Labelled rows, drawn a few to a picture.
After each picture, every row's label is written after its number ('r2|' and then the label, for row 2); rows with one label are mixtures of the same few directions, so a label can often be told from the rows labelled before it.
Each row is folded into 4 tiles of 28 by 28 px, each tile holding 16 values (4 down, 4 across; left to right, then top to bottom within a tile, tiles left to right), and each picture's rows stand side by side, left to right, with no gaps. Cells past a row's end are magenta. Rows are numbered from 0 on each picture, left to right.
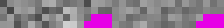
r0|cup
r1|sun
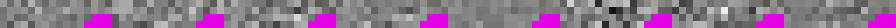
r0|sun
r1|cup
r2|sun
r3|sun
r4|sun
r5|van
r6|cup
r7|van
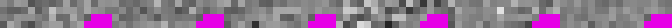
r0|sun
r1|van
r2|sun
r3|sun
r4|cup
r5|sun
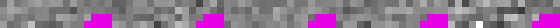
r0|sun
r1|cup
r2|sun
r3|sun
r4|sun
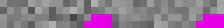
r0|sun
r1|cup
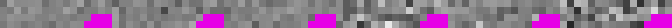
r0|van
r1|cup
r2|sun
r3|sun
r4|sun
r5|van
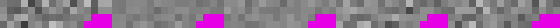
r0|sun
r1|cup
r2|cup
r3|sun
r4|sun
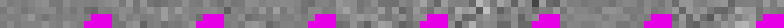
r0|van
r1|sun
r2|cup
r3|cup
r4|sun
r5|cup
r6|cup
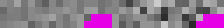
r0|sun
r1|sun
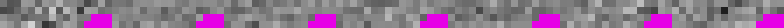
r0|cup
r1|sun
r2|sun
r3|sun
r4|van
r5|van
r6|cup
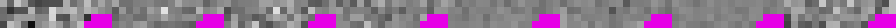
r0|sun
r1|cup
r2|cup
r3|sun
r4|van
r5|cup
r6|cup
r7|cup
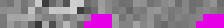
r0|van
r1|cup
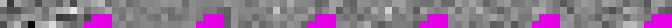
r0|sun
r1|van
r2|cup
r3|cup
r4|van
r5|cup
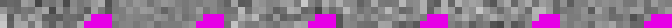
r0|cup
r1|van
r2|van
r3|cup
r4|van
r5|sun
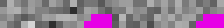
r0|sun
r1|cup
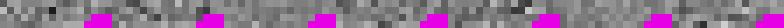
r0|cup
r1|van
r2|sun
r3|cup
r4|van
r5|cup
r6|sun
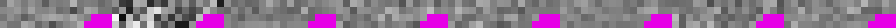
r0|sun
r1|cup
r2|van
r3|van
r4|sun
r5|van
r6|cup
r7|van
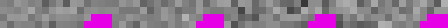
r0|van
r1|sun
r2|van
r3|cup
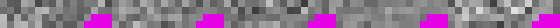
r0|cup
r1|sun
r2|van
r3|sun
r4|van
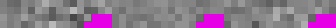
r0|sun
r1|cup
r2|sun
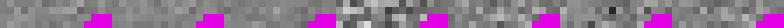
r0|van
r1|van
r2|cup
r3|sun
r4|sun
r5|cup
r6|sun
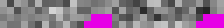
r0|van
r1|van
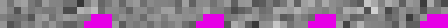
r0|van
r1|van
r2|sun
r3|sun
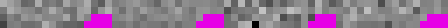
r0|cup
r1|van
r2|sun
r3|van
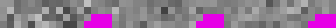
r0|cup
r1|cup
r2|van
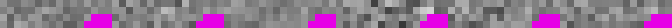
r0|cup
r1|van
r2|cup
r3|van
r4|cup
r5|van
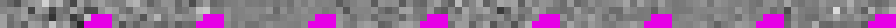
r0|sun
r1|van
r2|cup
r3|cup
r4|van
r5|van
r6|cup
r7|cup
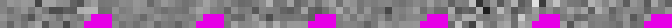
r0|van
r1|van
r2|van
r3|cup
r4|sun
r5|sun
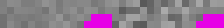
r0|cup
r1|sun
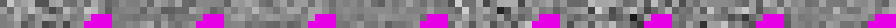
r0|van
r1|van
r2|van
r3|sun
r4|van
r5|sun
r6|sun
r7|cup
